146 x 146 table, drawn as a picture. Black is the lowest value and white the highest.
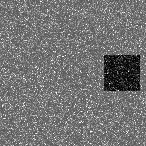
There are no regular stripes. The ninth with the lowest average is the middle right. A few values lie far out on both sides of the bulk. An odd patch, lower than its surroundings, sits in the middle right. The halves do not mirror each other.
